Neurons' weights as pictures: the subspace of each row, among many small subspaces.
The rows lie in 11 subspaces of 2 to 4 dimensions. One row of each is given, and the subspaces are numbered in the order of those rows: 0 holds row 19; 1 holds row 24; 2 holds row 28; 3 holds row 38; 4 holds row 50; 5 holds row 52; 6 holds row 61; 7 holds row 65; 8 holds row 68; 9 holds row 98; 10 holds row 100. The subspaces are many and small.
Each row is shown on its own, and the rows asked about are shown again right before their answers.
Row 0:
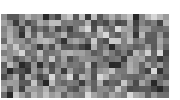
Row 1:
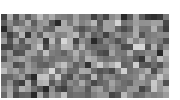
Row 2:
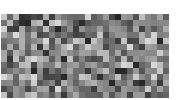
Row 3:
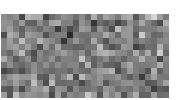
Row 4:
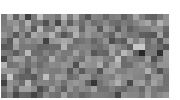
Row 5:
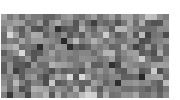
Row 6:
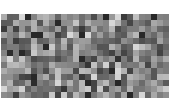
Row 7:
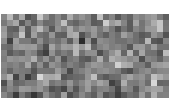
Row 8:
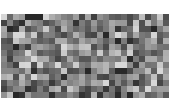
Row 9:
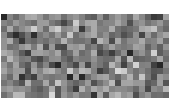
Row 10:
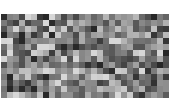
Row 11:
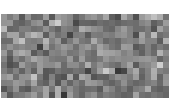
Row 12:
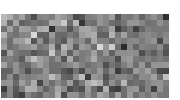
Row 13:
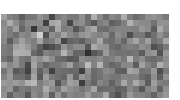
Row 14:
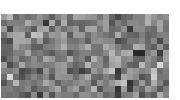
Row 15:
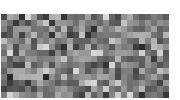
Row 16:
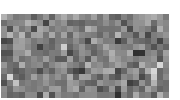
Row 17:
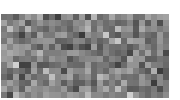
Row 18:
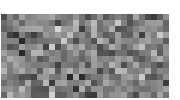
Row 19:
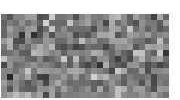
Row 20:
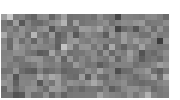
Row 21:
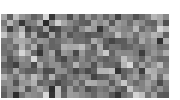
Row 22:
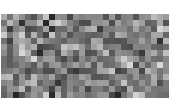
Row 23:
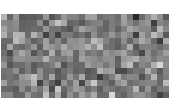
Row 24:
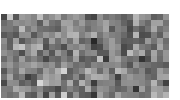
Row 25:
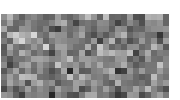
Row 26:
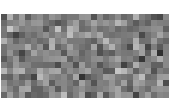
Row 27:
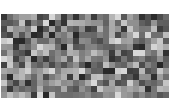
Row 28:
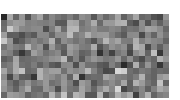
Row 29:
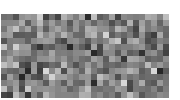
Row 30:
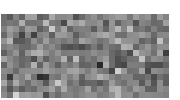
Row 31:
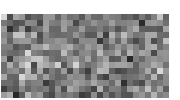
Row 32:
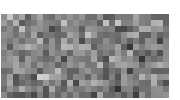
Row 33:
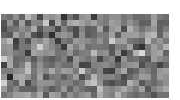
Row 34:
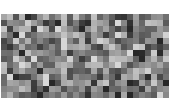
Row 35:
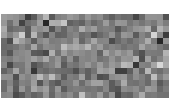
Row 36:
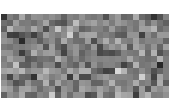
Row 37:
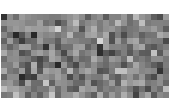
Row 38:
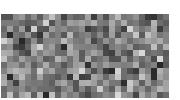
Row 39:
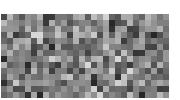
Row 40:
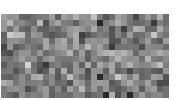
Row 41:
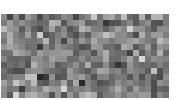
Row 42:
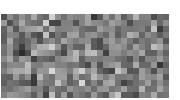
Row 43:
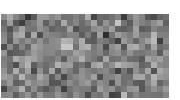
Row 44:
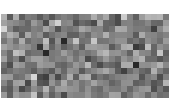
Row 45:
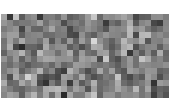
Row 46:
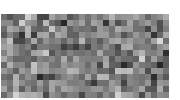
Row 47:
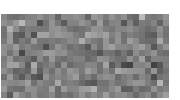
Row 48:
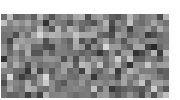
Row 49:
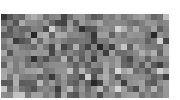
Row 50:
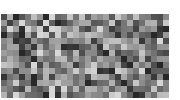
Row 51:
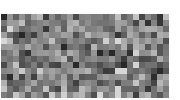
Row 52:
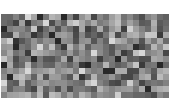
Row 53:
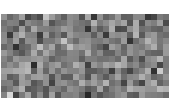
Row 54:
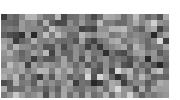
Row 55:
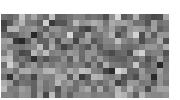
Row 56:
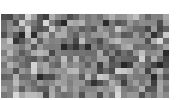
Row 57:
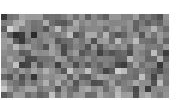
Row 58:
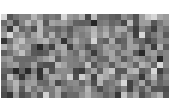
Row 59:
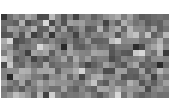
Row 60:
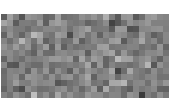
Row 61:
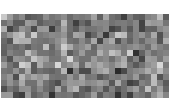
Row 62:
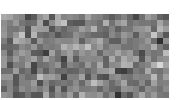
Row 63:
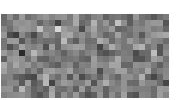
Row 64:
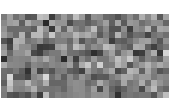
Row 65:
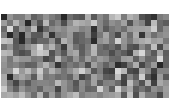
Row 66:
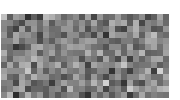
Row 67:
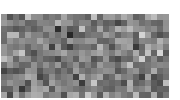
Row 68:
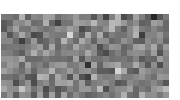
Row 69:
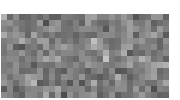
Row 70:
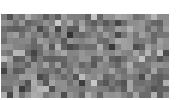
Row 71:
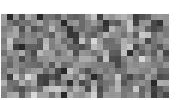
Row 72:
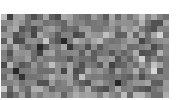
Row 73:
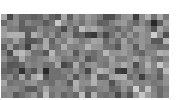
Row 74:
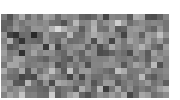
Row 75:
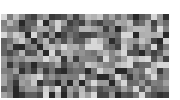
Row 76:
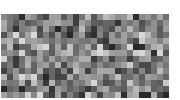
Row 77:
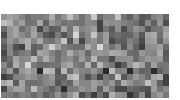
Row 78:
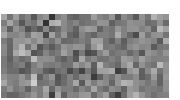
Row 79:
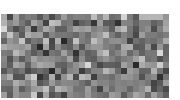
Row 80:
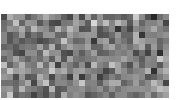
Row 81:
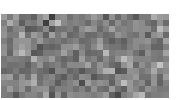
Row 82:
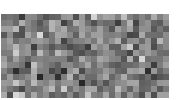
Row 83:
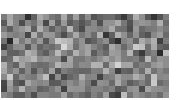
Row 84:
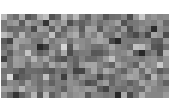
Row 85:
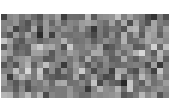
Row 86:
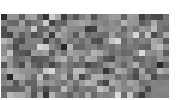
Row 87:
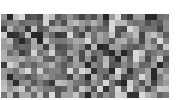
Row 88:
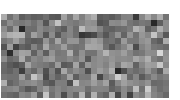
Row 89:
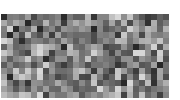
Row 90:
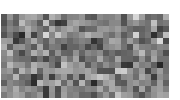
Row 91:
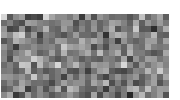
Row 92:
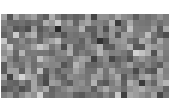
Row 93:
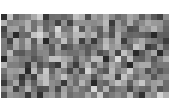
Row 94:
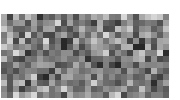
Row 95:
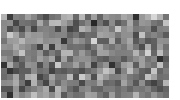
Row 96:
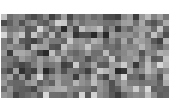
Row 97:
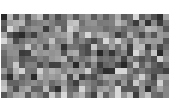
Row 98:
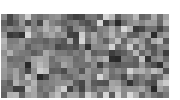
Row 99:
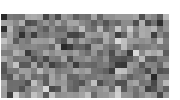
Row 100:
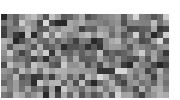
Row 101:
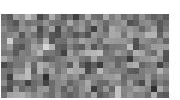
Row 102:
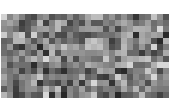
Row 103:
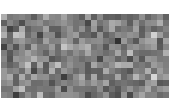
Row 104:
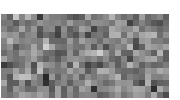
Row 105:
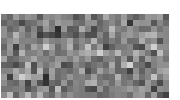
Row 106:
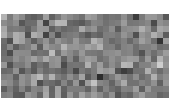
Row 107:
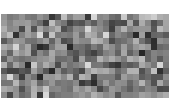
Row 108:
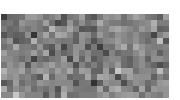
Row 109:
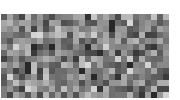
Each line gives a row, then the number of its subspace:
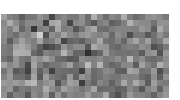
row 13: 4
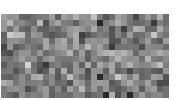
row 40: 9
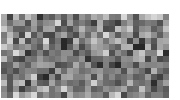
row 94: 5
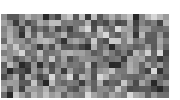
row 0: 7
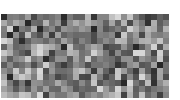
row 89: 7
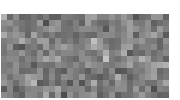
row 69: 1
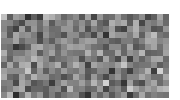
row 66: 3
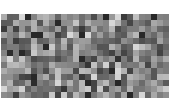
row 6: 0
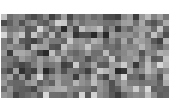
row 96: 9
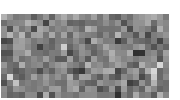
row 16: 3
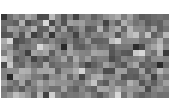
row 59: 8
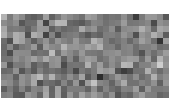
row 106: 10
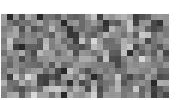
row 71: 1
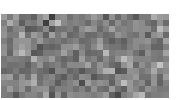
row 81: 4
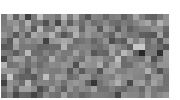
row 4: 5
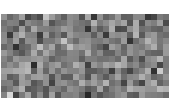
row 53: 3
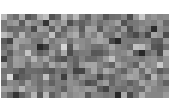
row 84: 8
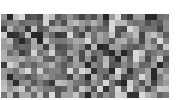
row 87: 3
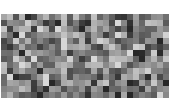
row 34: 6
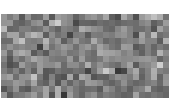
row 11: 8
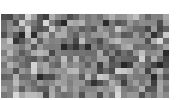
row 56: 10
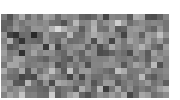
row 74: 6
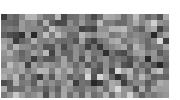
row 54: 9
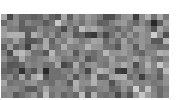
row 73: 9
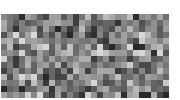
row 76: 3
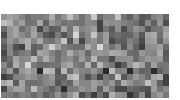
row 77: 9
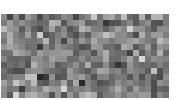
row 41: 0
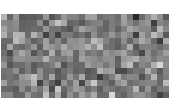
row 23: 10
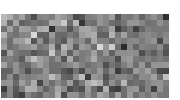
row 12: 9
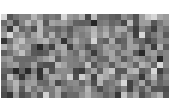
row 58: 7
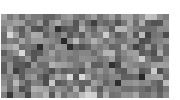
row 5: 6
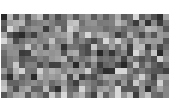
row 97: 2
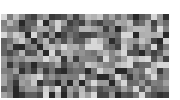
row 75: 1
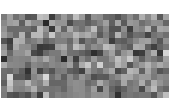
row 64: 0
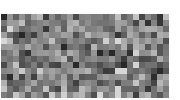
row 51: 2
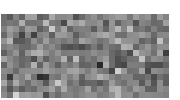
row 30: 0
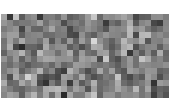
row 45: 1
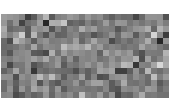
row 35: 10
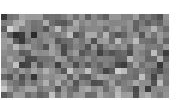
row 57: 3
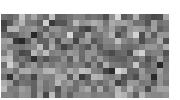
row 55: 8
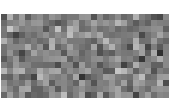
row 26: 2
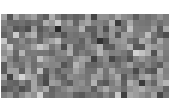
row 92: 6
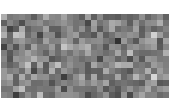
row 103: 8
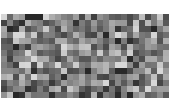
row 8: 3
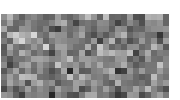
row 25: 6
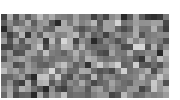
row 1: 5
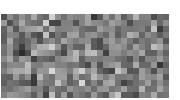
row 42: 4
